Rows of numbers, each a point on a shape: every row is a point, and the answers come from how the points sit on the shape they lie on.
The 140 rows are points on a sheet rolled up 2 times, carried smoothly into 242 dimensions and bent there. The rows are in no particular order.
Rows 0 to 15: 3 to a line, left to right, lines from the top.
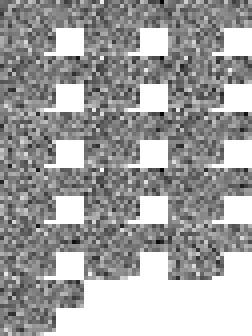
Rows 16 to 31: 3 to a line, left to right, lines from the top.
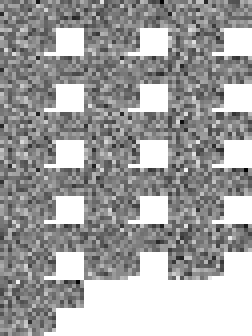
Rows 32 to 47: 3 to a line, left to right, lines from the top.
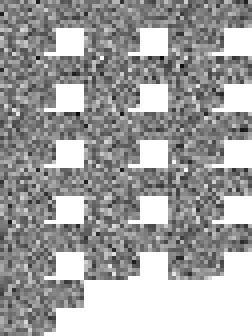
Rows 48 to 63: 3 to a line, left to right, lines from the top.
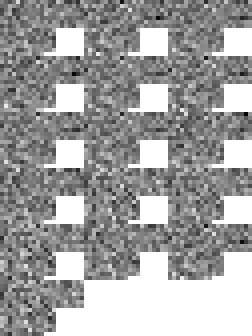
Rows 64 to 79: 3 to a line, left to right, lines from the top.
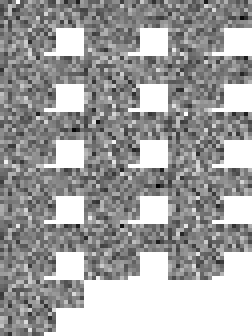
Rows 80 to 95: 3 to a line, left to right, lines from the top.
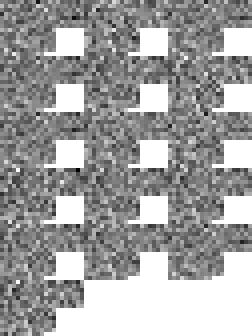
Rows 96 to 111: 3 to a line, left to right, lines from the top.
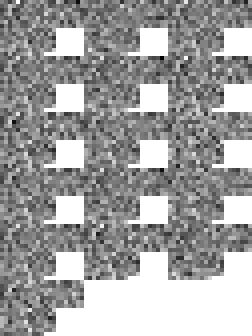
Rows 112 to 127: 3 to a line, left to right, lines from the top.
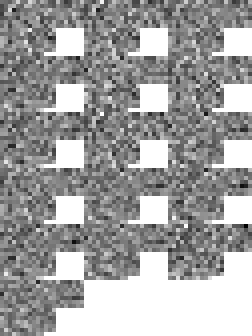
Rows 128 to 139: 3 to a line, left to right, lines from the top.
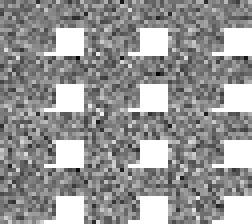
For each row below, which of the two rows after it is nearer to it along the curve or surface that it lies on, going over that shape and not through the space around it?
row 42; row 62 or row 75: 62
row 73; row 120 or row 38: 38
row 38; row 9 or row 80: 80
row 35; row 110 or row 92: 110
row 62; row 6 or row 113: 6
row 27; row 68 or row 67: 67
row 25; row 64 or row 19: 19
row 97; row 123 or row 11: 11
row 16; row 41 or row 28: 41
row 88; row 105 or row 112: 112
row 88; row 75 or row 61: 75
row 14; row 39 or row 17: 39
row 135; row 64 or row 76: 64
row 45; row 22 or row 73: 22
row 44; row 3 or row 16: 3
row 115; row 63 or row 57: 57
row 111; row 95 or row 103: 95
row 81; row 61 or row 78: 78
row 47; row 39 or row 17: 17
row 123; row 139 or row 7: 7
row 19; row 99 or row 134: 99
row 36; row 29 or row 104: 104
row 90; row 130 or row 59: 59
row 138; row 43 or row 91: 43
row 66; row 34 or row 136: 136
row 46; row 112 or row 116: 116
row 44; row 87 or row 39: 87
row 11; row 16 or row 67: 67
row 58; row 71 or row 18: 71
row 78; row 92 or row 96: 96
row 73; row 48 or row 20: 48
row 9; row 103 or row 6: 6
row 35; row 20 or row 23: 23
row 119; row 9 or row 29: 9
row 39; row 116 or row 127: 116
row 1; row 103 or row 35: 103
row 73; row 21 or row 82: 21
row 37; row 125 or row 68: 68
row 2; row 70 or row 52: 52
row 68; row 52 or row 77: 77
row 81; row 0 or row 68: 68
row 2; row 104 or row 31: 31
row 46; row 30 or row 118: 118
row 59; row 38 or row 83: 38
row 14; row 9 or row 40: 9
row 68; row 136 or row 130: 136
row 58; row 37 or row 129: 37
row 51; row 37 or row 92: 92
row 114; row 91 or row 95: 91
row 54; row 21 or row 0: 0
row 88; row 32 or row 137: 32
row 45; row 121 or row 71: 71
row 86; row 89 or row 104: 104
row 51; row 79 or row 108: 108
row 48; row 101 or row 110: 110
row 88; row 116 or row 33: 116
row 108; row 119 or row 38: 38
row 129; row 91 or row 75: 75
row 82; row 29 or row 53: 29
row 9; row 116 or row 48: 116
